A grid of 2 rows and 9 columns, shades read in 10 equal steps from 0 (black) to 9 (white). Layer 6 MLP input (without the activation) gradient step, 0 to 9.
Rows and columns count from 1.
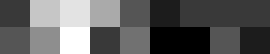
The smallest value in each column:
2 5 8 2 3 0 0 2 1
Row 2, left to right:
3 5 9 2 4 0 0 3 1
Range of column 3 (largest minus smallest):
1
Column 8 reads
2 3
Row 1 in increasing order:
1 2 2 2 2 3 6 7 8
